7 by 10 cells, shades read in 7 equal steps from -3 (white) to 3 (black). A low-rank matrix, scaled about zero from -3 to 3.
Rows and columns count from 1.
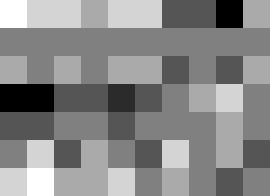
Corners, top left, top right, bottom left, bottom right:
-3 -1 -2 0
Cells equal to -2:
9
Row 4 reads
3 3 1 1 2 1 0 -1 -2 0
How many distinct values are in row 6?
4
